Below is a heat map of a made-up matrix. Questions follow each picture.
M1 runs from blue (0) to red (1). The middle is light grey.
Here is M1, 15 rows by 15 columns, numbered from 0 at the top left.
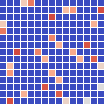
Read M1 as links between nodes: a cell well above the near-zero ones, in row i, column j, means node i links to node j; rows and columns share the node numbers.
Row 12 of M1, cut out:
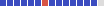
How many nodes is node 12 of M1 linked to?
2
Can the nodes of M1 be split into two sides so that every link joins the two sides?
no
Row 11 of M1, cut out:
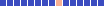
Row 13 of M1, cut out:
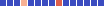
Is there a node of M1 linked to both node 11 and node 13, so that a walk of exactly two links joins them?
yes
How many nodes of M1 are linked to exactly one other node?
4
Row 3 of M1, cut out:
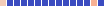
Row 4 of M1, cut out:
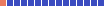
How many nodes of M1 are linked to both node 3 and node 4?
1
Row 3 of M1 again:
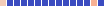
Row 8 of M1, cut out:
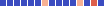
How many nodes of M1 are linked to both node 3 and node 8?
1
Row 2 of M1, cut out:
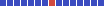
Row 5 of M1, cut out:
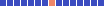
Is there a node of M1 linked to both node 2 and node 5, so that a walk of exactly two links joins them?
yes
